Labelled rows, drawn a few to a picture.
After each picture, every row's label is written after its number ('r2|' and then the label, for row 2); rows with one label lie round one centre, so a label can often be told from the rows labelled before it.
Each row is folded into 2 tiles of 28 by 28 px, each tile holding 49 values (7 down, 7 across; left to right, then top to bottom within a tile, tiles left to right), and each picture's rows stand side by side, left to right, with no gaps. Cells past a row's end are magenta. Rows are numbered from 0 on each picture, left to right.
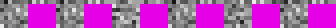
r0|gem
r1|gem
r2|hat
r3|gem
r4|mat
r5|gem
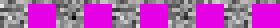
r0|hat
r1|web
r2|hat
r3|web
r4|hat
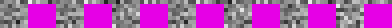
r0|mat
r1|mat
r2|gem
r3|mat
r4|gem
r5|mat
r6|hat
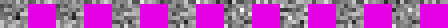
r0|web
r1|web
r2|mat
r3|mat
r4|gem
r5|hat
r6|mat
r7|gem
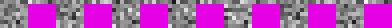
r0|mat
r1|web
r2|gem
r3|gem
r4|hat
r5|web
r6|mat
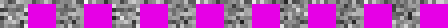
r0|hat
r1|mat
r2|hat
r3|mat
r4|mat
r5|gem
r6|mat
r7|web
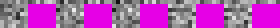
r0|web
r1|gem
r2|gem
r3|hat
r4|hat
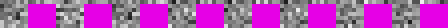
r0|web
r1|hat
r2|web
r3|gem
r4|gem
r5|gem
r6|mat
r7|mat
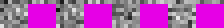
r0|gem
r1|gem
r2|web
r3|hat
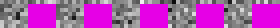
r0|web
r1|web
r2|mat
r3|gem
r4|gem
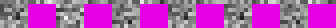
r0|web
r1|hat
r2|mat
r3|web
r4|web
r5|mat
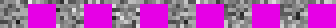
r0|mat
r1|gem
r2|hat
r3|mat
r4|web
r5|web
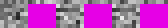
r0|web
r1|hat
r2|hat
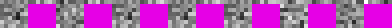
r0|web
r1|gem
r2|web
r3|web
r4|web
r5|hat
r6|mat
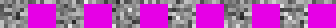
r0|web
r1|mat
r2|gem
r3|hat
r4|web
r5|hat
